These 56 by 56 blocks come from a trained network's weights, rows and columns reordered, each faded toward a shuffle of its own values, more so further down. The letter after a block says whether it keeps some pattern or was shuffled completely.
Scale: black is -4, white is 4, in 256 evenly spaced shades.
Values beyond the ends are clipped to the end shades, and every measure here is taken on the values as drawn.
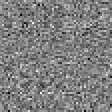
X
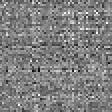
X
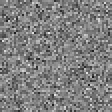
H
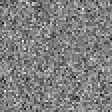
H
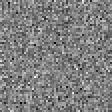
H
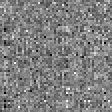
X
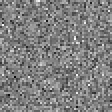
H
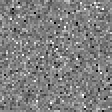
H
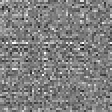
X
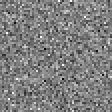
H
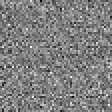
X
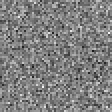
H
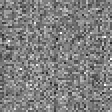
X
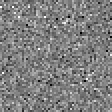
H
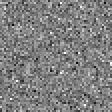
H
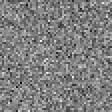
H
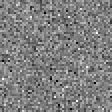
H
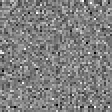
X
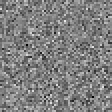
X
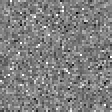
H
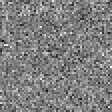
H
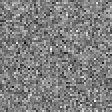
H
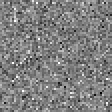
H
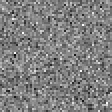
H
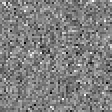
X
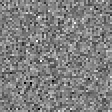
H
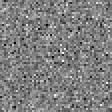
H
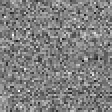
X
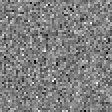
H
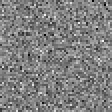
X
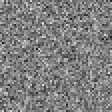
H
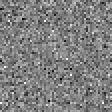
X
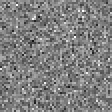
H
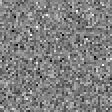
H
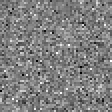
X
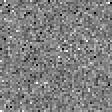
H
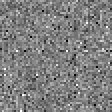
X
